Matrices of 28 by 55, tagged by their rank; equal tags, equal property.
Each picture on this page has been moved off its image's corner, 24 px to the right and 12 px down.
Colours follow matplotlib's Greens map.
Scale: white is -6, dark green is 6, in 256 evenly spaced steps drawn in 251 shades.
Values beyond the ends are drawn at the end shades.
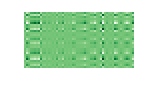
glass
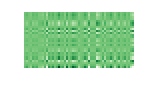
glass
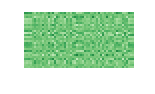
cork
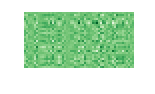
cork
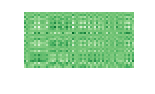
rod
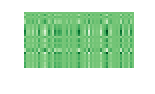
glass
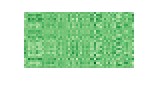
cork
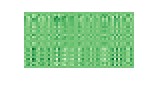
rod
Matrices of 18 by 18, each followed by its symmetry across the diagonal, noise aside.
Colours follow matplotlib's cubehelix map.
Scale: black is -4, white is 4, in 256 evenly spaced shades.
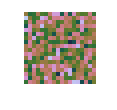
neither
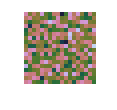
neither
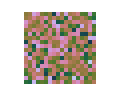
symmetric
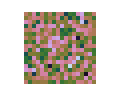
symmetric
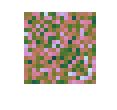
symmetric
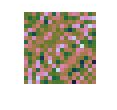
symmetric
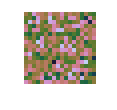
neither
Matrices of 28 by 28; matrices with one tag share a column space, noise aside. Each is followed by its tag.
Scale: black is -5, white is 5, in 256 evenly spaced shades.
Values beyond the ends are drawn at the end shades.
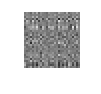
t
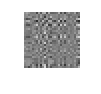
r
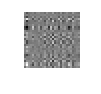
t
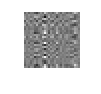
r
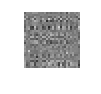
t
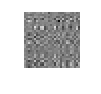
t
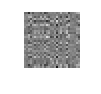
r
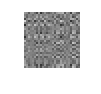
r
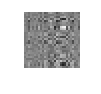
t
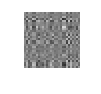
t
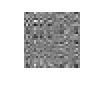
r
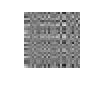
r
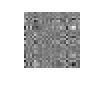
t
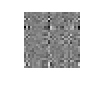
t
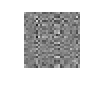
r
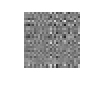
r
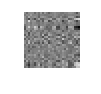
t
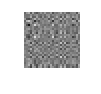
r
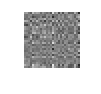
r
